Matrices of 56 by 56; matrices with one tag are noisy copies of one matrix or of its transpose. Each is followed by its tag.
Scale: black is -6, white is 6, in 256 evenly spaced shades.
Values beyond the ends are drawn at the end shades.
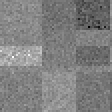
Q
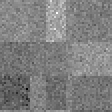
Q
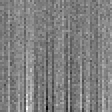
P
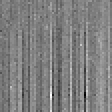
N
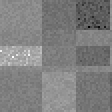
Q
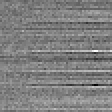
N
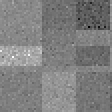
Q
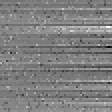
P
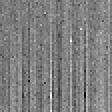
N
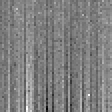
P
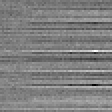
N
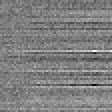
N
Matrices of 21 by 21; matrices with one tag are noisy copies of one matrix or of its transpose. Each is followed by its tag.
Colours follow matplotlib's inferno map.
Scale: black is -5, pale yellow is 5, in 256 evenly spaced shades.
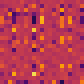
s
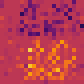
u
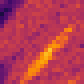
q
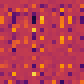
s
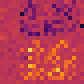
u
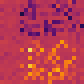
u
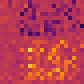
u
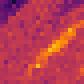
q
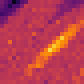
q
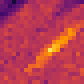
q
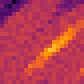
q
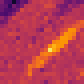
q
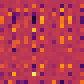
s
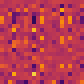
s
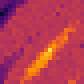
q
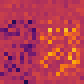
u
